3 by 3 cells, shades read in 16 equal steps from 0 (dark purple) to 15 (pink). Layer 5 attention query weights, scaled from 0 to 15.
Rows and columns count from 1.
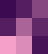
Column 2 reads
2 9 13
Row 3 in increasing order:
1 13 15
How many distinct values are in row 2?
3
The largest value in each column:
15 13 6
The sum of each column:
17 24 10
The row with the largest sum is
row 3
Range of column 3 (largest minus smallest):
5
